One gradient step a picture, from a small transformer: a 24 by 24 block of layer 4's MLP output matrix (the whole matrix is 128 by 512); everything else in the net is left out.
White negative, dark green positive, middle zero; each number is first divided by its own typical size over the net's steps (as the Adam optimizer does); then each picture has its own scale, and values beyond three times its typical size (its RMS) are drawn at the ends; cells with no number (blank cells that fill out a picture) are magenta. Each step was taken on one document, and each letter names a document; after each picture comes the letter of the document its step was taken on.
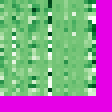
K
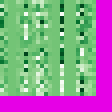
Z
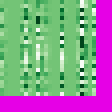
Z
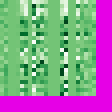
Z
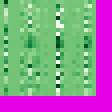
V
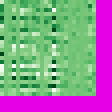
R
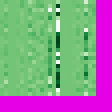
V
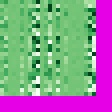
K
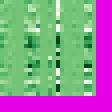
V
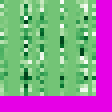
Z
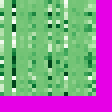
K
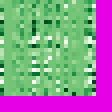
K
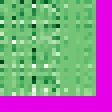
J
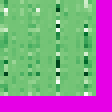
V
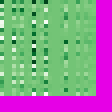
J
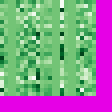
Z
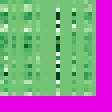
V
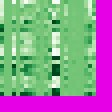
K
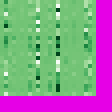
V
